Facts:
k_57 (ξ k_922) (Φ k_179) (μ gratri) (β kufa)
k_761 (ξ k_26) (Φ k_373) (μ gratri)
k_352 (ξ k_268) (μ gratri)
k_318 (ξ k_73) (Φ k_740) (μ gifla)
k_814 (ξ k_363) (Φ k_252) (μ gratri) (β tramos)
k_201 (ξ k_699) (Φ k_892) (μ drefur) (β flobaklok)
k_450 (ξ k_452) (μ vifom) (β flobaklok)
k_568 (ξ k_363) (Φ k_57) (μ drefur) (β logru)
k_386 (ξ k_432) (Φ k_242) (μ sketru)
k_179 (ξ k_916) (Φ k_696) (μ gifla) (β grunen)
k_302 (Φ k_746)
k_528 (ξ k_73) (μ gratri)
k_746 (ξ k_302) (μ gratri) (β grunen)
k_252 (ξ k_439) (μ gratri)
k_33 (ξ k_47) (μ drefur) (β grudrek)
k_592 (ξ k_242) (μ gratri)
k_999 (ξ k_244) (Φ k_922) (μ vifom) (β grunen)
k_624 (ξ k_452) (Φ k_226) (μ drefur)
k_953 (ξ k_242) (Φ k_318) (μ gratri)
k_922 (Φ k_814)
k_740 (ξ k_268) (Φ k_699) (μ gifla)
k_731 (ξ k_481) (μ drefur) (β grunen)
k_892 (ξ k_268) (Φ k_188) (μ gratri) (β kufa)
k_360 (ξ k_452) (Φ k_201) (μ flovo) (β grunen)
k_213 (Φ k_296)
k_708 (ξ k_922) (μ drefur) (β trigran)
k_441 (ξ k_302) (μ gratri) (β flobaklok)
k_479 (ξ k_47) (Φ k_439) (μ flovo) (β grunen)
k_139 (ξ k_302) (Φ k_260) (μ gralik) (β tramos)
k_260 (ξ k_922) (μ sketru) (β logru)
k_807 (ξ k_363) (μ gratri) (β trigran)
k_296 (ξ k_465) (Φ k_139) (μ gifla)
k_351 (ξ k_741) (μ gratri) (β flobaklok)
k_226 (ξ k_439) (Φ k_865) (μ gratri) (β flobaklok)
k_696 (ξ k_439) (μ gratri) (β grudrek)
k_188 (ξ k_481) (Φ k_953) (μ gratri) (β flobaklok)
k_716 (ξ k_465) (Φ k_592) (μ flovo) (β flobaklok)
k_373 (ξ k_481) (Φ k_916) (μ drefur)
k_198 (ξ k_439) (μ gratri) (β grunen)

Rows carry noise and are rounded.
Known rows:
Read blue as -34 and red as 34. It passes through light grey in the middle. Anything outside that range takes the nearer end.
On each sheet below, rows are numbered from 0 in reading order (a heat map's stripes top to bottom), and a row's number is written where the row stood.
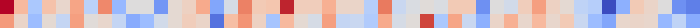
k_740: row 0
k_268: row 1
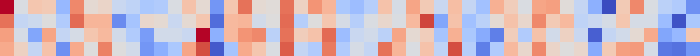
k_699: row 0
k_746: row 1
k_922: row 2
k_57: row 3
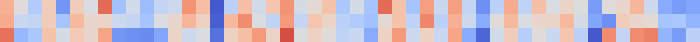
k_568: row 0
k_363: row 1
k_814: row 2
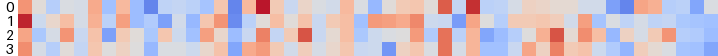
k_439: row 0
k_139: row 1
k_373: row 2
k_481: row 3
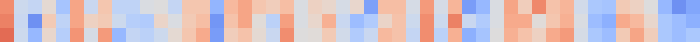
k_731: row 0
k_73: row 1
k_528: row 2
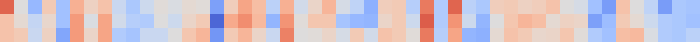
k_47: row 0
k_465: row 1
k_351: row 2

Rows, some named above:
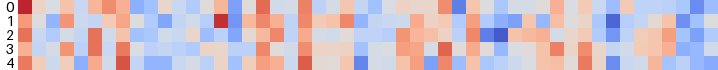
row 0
k_302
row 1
k_922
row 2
k_252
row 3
k_761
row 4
k_716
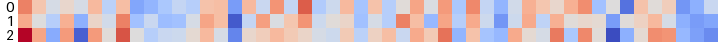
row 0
k_260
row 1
k_568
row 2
k_201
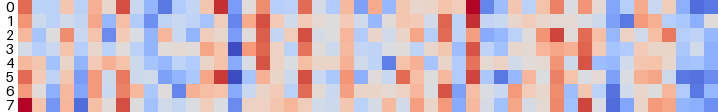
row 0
k_179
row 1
k_439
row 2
k_373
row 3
k_916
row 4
k_213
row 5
k_57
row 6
k_892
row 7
k_201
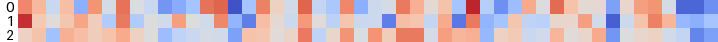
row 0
k_57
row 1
k_226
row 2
k_953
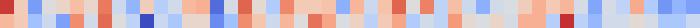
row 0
k_386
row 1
k_296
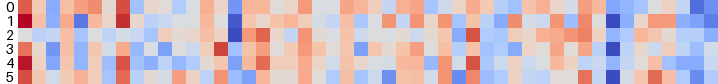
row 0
k_318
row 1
k_201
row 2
k_916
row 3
k_999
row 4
k_479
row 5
k_226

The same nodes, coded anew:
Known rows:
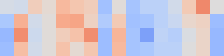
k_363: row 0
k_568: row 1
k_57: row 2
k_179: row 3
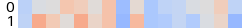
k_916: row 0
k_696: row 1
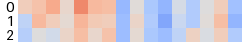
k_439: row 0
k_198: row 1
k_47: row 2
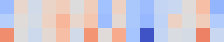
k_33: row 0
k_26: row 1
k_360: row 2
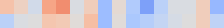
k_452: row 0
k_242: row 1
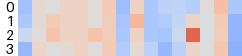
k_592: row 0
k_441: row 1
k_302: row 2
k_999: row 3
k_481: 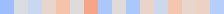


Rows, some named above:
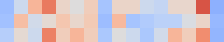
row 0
k_139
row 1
k_179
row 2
k_213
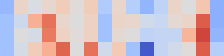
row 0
k_999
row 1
k_139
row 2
k_296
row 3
k_953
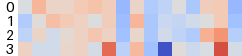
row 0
k_252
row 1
k_746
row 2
k_814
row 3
k_201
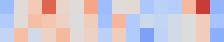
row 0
k_260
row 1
k_746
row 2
k_624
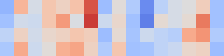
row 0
k_922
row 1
k_188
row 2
k_814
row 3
k_568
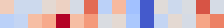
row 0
k_201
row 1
k_699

